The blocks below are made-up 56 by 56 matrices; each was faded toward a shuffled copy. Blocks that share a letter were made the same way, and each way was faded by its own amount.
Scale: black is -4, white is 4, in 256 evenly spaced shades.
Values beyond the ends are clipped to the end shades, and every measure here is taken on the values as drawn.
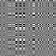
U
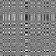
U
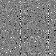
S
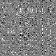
S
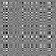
U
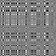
U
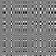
U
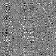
S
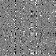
S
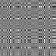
U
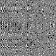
S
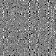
S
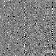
S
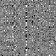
S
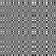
U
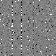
S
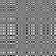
U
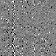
S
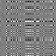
U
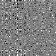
S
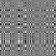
U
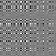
U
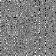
S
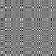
U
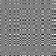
U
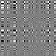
U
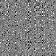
S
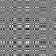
U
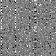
S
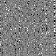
S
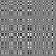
U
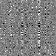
S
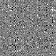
S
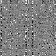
S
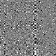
S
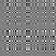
U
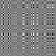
U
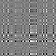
U
